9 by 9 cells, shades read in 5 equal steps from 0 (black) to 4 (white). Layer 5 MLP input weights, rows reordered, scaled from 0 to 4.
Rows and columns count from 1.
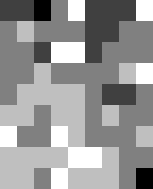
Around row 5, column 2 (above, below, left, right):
2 3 2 3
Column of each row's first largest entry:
5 2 4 9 2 1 1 5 4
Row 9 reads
3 3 2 4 3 3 3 2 0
